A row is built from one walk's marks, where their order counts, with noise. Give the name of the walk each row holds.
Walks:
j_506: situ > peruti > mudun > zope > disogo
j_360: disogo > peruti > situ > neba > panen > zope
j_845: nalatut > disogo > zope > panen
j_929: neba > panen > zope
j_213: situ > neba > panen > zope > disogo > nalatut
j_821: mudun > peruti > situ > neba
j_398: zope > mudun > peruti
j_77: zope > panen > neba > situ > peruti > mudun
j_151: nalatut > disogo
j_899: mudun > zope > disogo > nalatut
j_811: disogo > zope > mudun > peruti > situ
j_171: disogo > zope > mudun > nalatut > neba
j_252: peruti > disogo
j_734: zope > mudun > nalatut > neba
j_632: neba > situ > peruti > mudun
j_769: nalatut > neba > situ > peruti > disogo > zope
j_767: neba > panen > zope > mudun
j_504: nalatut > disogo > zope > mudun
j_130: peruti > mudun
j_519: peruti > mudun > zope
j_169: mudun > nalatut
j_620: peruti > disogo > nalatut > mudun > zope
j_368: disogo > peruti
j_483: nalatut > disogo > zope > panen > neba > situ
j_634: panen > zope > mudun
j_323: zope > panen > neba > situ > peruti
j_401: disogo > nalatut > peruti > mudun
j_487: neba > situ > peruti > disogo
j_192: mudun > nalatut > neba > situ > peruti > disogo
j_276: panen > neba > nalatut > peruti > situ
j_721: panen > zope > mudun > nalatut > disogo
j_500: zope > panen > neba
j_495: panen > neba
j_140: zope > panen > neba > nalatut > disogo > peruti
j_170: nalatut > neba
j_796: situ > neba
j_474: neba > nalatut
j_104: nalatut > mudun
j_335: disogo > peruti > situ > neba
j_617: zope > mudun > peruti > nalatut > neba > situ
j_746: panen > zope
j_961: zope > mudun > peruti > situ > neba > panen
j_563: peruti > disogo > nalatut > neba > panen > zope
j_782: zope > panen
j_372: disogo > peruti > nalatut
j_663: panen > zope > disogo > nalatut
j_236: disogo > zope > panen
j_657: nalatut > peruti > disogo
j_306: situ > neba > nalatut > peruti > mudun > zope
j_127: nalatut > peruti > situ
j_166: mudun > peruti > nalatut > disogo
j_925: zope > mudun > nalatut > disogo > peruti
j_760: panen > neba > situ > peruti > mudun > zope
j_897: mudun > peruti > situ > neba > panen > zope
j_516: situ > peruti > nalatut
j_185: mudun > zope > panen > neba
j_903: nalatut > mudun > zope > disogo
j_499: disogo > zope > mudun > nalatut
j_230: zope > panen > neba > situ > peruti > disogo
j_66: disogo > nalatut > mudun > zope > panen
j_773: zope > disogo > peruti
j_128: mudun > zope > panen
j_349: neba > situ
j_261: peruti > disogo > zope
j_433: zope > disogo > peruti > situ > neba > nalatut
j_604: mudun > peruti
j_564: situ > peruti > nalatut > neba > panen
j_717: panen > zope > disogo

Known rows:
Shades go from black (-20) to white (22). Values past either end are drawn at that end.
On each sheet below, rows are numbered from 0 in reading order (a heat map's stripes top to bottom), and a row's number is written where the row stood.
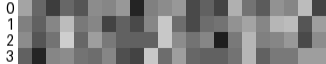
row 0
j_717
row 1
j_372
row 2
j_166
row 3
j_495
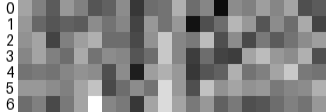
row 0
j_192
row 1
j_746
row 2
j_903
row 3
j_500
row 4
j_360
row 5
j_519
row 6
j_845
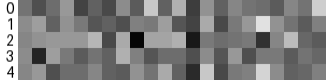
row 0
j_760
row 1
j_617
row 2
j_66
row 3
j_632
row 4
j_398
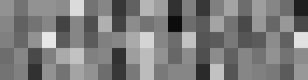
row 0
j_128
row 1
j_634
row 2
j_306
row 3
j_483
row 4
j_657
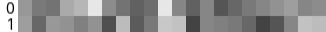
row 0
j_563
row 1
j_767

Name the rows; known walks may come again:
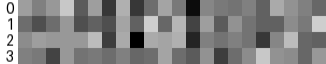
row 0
j_499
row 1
j_760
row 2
j_66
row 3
j_433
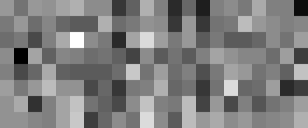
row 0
j_185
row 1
j_77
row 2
j_845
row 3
j_349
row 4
j_276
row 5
j_169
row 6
j_903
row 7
j_519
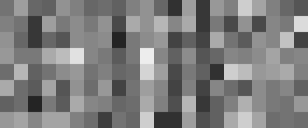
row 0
j_961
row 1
j_769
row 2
j_717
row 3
j_563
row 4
j_782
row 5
j_721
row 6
j_773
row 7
j_734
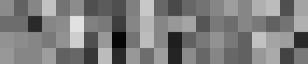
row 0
j_372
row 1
j_151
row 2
j_236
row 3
j_401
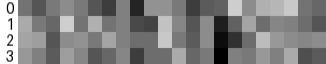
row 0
j_335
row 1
j_899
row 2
j_140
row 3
j_192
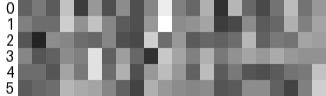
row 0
j_506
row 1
j_213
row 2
j_495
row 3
j_252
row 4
j_504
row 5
j_170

